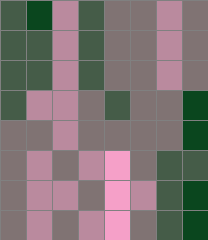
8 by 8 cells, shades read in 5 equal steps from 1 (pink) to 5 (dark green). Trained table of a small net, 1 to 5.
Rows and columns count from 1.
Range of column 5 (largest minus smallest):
3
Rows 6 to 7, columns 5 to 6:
1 3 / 1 2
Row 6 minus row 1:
-1 -3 1 -2 -2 0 2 1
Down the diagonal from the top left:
4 4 2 3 3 3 4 5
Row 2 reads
4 4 2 4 3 3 2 3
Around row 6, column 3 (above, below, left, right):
2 2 2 2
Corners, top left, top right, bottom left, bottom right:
4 3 3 5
